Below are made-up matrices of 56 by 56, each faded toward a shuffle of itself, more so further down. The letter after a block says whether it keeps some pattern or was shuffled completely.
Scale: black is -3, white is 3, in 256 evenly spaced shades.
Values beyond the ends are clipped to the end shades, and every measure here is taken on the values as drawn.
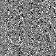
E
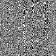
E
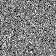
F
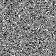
F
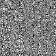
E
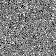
F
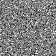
F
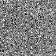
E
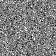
F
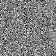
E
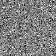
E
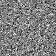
F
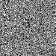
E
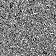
F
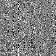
E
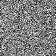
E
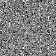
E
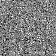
F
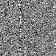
E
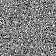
F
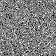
F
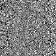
E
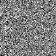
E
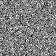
F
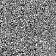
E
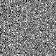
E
